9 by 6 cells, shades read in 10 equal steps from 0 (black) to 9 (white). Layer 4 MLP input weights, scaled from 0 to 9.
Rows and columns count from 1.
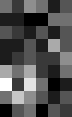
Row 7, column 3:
8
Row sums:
19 10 13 15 15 23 24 23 12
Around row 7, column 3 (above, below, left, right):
6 5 2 4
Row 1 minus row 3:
1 0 4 1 0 0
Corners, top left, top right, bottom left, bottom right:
4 3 0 2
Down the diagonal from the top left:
4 1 1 1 2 4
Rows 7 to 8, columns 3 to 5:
8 4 0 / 5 3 1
